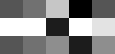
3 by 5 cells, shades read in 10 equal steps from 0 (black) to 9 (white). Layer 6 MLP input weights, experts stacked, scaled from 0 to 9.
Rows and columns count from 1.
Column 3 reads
7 1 5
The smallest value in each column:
3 4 1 0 3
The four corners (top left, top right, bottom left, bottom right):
3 3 3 5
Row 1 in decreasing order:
7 4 3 3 0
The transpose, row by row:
3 9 3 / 4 9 4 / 7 1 5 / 0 9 1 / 3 8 5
